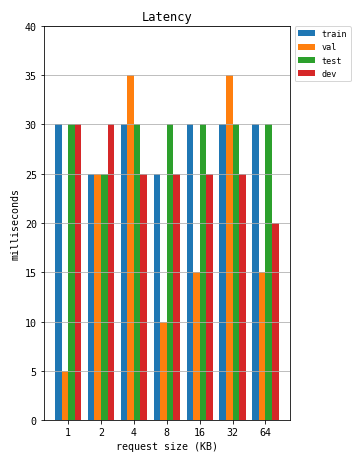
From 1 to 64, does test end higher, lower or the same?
the same
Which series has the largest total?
test
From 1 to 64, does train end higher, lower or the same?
the same
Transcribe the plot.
Title: Latency
x-axis: request size (KB), ticks 1 2 4 8 16 32 64
y-axis: milliseconds, ticks 0 5 10 15 20 25 30 35 40
Legend: train, val, test, dev
Values:
train: 30 25 30 25 30 30 30
val: 5 25 35 10 15 35 15
test: 30 25 30 30 30 30 30
dev: 30 30 25 25 25 25 20
